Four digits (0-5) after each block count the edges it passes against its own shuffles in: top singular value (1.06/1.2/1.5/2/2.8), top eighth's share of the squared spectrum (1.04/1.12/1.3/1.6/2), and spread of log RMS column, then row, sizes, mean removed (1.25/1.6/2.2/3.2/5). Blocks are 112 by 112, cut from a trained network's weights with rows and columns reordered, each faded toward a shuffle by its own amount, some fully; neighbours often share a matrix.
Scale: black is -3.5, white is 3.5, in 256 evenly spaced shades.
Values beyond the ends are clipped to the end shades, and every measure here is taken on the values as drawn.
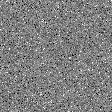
0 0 0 0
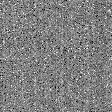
2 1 0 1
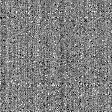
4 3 0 2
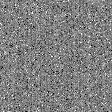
2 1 0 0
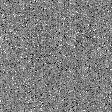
2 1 0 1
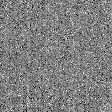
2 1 0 1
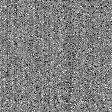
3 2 0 1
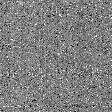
2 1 0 1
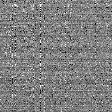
3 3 3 0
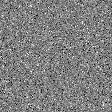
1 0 0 0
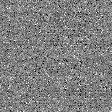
2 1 1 0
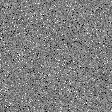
0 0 0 0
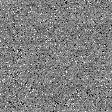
1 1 1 0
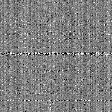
4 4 0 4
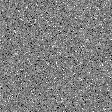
0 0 0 0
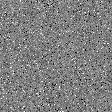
0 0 0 0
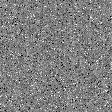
0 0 0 0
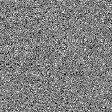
3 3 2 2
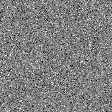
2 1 0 0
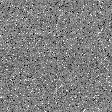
1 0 0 0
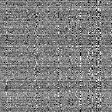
4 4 4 0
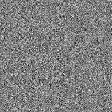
3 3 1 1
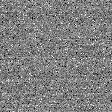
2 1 1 0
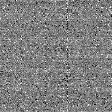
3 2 2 0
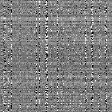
4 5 4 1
